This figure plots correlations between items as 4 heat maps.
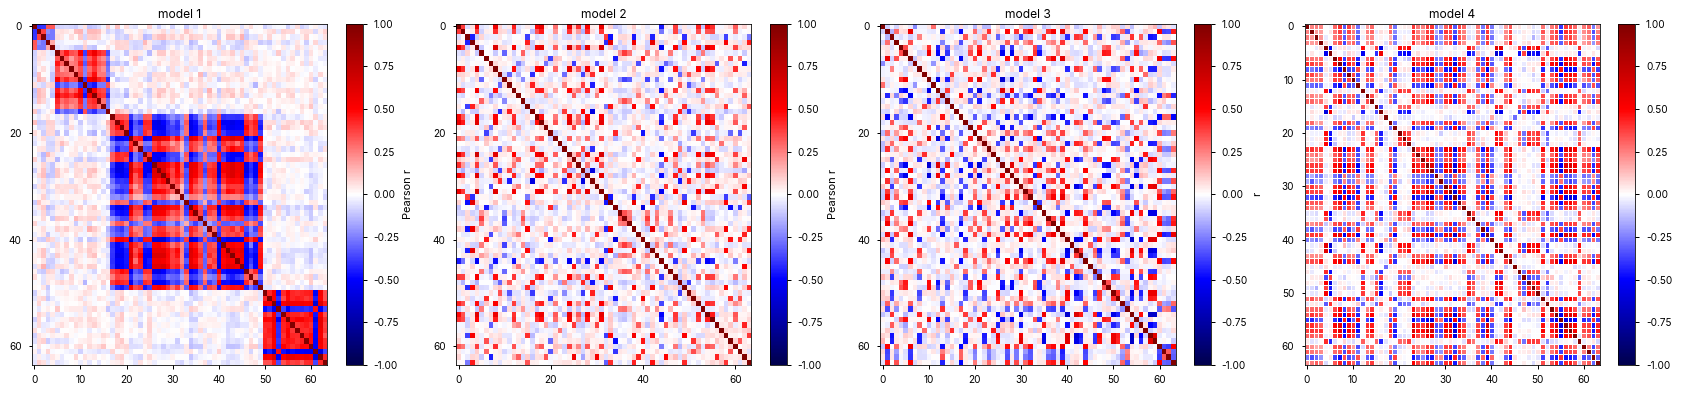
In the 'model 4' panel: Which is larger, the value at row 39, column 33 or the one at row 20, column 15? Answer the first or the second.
the first
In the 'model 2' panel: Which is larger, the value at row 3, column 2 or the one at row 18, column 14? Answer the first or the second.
the second
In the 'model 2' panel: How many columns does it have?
64
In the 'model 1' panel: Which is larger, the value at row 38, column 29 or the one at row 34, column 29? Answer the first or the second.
the second
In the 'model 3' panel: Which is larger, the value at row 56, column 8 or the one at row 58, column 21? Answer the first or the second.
the first
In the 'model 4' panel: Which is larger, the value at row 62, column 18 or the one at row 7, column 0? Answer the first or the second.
the second
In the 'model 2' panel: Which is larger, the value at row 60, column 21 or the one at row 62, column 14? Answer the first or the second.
the first
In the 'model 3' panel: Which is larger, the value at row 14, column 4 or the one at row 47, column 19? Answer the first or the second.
the second
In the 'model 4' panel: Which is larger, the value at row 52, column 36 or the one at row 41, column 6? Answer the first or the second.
the second
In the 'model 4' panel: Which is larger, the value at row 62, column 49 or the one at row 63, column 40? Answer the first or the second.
the first
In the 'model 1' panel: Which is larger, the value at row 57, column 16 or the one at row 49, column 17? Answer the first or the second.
the first
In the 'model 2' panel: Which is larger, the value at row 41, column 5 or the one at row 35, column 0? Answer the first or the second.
the first
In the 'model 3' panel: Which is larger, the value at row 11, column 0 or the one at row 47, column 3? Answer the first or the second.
the first
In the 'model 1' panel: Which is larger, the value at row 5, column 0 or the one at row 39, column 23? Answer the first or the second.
the second
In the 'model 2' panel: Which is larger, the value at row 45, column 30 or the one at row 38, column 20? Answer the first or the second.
the first
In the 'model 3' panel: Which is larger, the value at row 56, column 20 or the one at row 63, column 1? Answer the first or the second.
the second
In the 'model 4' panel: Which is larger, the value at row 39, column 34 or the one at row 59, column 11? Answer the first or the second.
the first
